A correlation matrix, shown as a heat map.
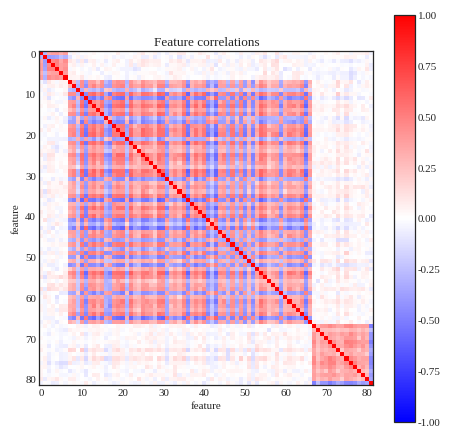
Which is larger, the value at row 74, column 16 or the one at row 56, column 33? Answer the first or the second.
the second
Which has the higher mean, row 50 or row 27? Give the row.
27
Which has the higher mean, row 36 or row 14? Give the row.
14
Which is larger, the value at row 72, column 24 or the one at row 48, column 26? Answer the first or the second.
the first
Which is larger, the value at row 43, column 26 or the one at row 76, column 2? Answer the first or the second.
the second
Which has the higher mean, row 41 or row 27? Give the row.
27
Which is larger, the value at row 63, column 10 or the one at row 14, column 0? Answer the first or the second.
the first
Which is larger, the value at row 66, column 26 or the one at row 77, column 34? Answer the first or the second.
the first
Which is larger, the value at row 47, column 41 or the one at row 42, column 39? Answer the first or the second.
the second
